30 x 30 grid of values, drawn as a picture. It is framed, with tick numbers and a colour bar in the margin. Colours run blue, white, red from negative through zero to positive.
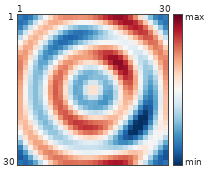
Rings: centred on the centre. Lone odd cells: none. Ninth with the lowest average: bottom right. Average level on the scale: 50%.
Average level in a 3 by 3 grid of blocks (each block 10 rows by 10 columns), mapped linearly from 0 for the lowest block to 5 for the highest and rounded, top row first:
2 4 5 / 4 1 3 / 3 5 0
